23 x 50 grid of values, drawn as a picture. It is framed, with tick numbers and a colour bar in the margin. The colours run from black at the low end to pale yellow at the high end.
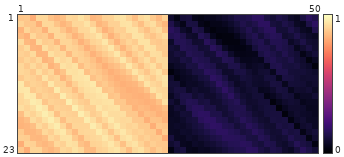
The table splits into one row of 2 panels. Panel 1,1: very high, slanting down to the right, faint in contrast. Panel 1,2: very low, slanting down to the right, faint in contrast.
